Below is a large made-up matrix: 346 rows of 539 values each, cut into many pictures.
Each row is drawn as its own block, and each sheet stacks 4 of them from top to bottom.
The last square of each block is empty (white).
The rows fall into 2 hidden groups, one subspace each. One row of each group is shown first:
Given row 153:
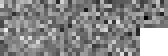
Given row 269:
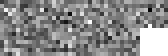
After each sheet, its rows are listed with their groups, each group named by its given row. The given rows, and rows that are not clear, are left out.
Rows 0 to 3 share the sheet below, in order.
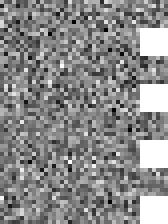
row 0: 153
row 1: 153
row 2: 153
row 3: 153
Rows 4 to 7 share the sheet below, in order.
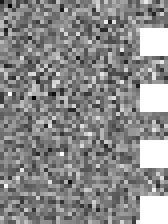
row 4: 153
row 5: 269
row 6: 269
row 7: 269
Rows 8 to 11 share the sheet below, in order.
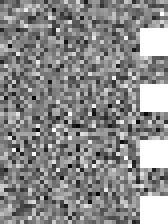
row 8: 269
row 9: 153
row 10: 153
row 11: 153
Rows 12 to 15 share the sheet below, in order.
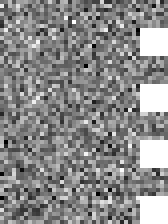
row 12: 153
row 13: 153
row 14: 153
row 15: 153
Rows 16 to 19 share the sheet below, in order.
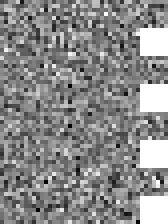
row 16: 269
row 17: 269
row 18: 269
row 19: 269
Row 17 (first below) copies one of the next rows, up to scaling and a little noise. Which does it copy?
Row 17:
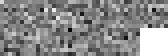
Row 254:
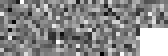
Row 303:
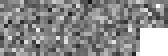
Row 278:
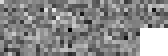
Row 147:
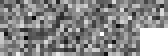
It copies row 278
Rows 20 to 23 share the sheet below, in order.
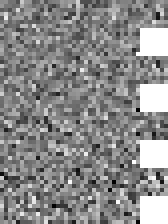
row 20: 269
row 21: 269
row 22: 269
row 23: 269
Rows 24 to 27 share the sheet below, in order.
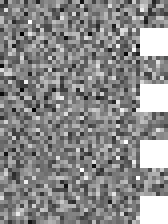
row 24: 153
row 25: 269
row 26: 153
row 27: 153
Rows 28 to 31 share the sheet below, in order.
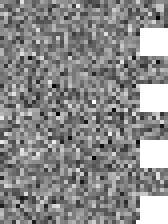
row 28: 269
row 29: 153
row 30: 153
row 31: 269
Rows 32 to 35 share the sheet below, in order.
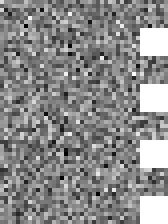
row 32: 269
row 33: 153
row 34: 269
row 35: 153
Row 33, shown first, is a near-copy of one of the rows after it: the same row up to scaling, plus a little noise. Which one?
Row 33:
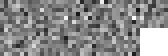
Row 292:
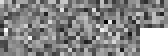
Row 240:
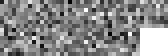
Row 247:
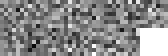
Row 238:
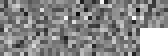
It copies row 238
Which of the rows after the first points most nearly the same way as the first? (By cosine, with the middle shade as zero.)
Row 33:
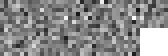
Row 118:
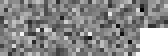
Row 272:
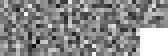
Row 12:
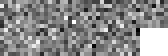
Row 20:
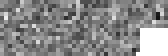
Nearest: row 12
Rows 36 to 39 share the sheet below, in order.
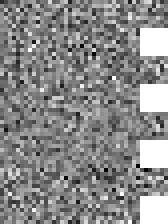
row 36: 153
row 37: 269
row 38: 269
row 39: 153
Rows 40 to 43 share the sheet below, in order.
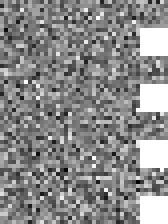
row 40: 153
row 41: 269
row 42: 153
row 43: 153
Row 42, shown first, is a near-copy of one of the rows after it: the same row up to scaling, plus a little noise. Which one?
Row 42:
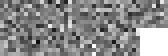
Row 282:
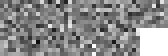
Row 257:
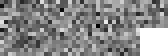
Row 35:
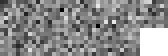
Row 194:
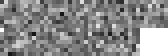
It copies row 282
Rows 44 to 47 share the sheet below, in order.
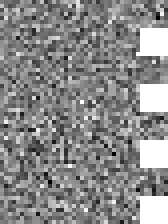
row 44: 269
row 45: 153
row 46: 269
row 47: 269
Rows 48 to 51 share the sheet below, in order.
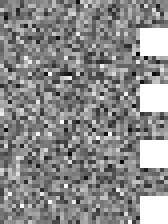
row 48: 269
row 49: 269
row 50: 153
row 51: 153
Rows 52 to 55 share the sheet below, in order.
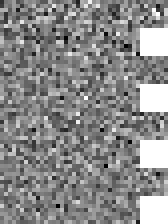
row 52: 269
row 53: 269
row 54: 269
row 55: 269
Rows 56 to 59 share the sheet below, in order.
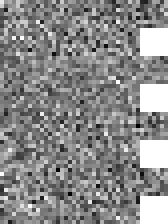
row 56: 153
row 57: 153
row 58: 153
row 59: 153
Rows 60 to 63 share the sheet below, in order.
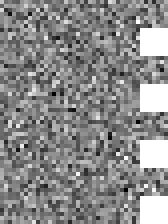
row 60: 269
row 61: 269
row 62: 153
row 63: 269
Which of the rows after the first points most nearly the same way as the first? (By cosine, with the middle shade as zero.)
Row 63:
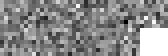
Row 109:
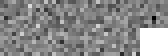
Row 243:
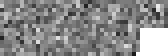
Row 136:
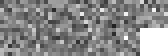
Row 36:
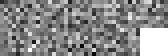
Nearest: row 136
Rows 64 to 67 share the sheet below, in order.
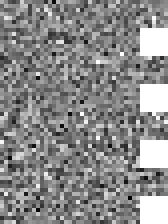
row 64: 269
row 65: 153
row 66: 153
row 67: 269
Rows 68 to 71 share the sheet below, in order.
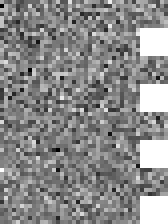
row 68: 153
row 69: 269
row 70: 269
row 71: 153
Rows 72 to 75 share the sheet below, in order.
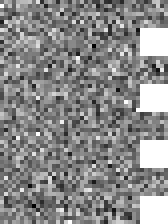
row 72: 153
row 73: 269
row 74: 153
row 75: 269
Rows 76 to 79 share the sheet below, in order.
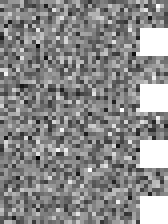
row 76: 269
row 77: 269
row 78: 269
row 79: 269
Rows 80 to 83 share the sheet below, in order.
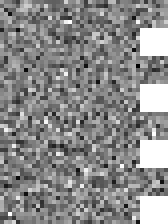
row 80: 269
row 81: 153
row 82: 269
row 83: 269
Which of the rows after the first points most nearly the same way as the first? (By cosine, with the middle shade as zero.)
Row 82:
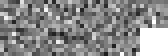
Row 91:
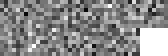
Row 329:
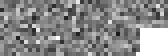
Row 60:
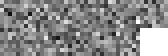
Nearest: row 60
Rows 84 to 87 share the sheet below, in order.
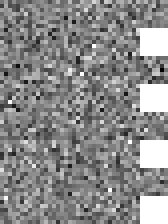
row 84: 153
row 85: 269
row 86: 269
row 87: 153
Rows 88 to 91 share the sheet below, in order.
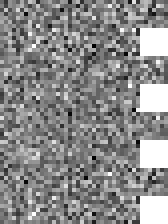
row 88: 153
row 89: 269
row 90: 153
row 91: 153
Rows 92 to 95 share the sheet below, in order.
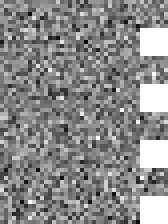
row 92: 269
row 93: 269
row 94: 153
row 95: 153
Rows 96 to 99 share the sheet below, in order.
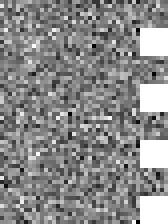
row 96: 153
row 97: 269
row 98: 153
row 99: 269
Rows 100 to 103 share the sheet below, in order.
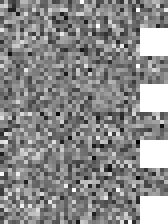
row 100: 153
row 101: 153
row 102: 153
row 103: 153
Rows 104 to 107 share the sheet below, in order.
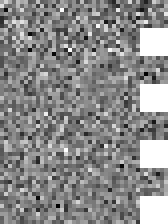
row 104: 153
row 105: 269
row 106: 269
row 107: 269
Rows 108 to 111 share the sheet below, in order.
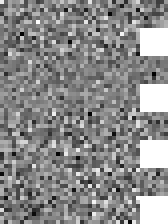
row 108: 153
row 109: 269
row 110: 269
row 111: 153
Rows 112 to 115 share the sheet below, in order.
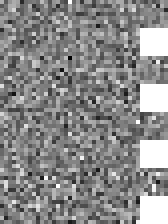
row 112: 153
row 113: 153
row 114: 153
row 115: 269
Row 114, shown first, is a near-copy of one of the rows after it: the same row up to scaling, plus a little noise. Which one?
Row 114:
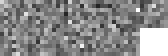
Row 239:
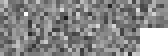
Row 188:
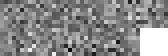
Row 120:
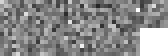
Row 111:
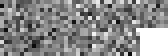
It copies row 120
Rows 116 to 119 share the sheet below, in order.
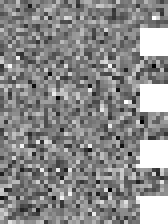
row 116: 269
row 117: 269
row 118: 153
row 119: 153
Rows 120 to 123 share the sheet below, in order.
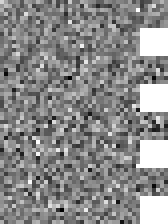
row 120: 153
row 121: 269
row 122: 269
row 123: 269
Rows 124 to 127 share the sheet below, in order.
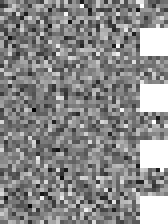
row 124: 153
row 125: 269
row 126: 269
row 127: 153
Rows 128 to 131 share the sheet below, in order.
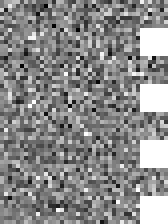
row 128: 269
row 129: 153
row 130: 269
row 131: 269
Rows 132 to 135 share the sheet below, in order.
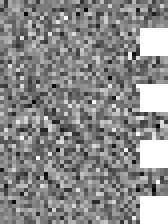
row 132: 153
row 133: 153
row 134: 269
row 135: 269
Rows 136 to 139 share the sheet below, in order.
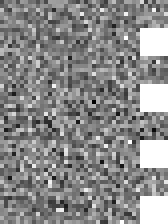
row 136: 269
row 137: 153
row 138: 269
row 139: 269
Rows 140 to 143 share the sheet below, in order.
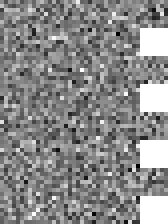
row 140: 269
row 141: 269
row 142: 269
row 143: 153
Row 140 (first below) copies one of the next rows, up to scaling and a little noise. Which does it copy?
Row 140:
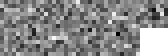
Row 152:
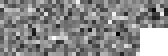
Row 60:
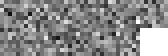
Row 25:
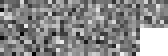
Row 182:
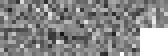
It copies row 152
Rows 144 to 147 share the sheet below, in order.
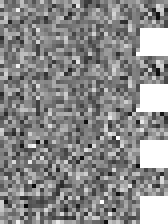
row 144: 269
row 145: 269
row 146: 153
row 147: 269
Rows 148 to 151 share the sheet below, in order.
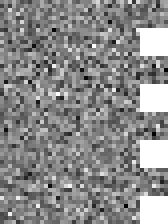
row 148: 153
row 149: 269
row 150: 269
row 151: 269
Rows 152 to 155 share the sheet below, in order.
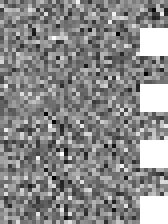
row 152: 269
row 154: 269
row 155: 269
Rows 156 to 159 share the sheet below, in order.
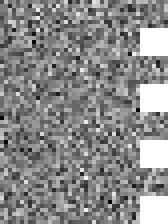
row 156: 153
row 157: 269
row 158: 153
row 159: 153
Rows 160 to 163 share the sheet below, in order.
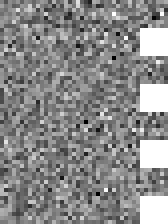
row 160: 269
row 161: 269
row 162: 153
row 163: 153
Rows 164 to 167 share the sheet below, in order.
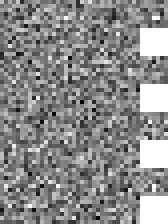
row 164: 269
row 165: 153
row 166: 269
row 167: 269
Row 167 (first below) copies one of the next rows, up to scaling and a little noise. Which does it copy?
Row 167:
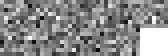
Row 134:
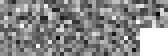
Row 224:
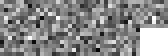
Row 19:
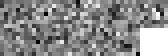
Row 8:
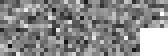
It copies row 224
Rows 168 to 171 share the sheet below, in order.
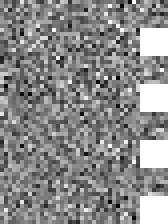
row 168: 153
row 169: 153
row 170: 153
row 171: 153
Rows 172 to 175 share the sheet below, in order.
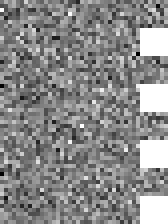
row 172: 269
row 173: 153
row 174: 269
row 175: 153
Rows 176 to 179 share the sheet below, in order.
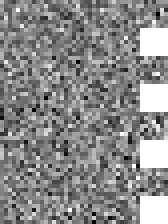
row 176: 269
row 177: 269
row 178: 269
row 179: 153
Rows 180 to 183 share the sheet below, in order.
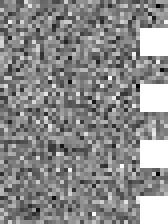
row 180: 269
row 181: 153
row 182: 269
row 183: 153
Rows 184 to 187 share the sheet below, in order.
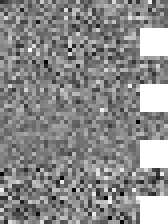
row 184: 153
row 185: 269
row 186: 153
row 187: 153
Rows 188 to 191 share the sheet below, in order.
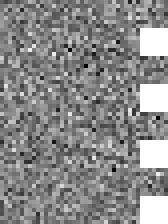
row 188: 153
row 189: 153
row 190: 153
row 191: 269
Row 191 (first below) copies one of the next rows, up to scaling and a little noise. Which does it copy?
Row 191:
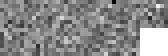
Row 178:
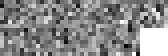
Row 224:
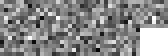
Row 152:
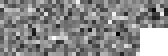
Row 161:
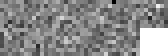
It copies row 161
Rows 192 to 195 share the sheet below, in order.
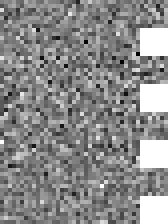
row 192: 269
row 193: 153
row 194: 153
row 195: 269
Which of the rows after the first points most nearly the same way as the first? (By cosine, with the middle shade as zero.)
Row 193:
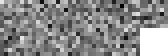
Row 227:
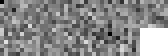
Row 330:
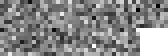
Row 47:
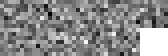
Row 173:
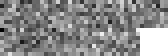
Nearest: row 47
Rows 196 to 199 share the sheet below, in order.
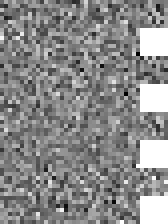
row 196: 269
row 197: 269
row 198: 269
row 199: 269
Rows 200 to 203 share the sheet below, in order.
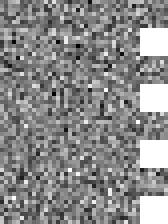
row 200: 269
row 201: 269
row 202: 153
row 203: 153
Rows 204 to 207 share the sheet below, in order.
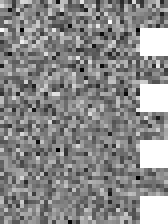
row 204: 153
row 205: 269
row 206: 269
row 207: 153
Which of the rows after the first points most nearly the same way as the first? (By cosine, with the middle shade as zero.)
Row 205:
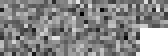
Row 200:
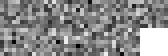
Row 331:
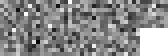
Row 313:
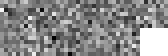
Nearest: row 331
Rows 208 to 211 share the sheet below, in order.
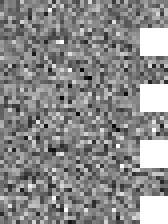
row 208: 269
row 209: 269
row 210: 269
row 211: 269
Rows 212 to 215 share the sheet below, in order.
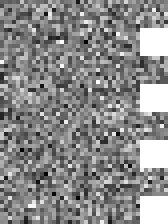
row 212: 269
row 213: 153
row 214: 153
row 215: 269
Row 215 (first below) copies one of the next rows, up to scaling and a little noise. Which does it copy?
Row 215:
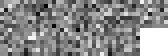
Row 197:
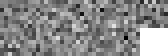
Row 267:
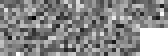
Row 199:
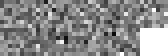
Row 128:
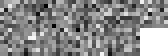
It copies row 128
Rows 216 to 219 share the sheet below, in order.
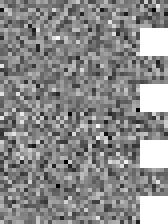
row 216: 269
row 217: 269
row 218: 153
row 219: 269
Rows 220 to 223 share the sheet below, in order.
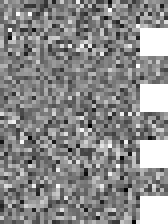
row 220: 269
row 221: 153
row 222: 153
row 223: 269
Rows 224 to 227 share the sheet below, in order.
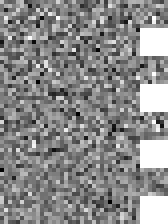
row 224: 269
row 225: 269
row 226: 269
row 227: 153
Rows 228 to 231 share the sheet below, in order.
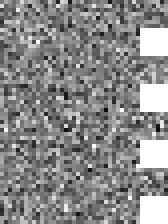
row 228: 153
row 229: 269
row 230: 269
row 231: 269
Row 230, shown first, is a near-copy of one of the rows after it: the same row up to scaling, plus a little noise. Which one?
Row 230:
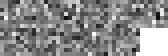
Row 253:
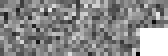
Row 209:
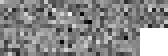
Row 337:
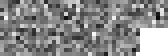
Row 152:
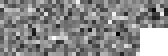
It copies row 337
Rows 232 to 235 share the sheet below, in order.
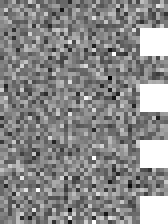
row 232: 153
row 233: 153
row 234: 153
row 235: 153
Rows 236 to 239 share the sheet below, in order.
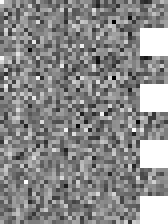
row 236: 153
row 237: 153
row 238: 153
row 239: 153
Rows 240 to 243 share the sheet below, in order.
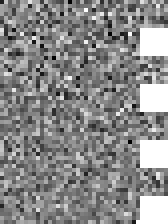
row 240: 153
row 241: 269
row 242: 269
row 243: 269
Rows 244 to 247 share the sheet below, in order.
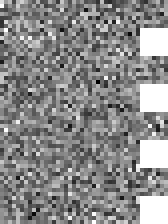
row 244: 153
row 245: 153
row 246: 269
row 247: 153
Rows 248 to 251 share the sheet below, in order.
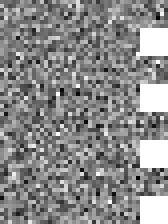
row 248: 269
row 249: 269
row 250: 153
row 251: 153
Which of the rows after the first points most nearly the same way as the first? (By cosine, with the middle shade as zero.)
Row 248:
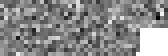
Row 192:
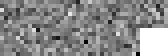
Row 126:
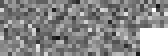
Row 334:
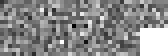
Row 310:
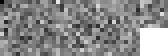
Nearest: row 310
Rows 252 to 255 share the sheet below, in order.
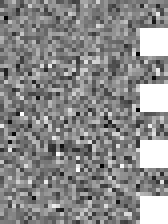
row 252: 269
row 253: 269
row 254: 269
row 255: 269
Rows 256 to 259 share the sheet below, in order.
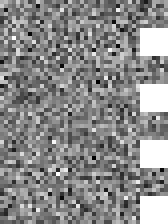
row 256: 153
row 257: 153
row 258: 153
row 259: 153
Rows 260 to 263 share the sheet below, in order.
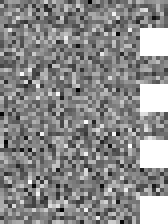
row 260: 269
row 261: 269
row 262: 153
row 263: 269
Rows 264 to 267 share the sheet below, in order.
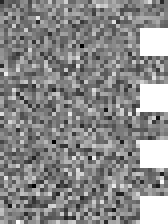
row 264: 153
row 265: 269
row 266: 153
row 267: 269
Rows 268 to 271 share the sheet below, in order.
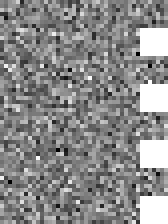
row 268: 269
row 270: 269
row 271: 269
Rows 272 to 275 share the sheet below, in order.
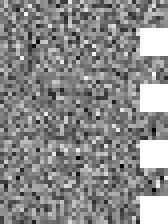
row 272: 153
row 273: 269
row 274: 269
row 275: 269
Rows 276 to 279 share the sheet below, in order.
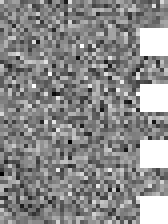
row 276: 153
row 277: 269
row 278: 269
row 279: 153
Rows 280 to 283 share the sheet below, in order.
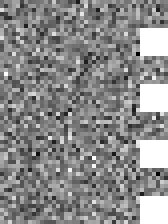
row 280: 269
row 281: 269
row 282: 153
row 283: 153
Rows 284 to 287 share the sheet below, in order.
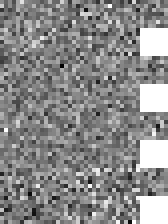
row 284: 153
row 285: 153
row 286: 269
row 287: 153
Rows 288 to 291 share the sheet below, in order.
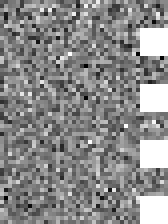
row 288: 269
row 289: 153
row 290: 269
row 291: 153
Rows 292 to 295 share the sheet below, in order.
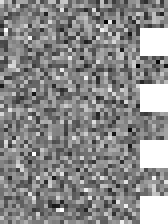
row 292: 153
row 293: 153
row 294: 153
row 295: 269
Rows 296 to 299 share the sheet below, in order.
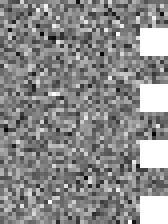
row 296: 269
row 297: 269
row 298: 269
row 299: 153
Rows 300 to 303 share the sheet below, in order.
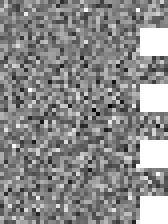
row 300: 153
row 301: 153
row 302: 269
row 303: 269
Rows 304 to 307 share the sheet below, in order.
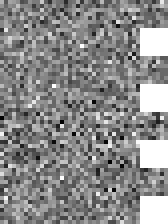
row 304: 153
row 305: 153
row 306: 153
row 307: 153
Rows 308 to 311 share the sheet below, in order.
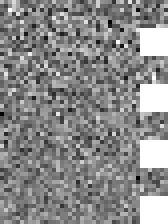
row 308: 153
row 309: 269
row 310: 153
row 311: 153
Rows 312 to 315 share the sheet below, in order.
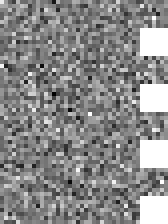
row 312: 269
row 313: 269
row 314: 269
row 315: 269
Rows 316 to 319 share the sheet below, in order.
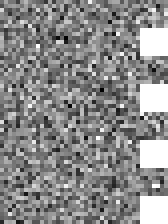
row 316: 269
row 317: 153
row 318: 269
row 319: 269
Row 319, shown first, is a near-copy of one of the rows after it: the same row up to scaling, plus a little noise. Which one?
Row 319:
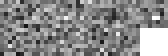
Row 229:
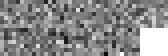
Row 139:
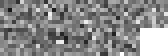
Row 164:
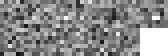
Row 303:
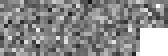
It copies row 164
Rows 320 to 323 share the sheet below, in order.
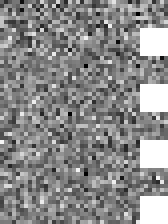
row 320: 153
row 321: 153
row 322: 153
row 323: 269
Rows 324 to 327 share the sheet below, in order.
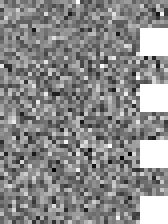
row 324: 269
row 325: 269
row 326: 153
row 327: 269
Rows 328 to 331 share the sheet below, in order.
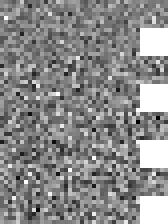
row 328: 269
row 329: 269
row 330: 153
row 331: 153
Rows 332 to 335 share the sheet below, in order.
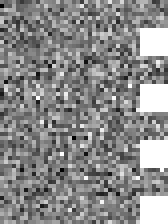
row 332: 153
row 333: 269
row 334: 269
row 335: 153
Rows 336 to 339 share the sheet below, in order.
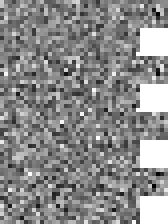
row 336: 269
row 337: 269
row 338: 153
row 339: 269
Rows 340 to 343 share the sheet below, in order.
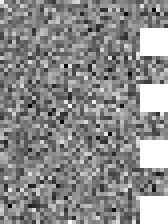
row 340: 269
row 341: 153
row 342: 153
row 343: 269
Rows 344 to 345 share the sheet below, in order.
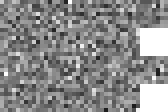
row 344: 153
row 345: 269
